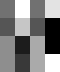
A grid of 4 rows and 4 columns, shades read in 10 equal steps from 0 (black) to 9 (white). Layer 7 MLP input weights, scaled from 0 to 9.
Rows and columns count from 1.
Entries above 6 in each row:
2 1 0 1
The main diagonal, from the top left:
4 7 6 9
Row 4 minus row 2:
2 -5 3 9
